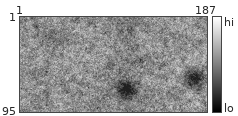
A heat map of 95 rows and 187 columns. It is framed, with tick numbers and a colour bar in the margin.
No overall slope runs across the table. The texture is blotchy. The bottom middle is the ninth with the lowest average. No single row or column stands out from its neighbours. There are two dips.
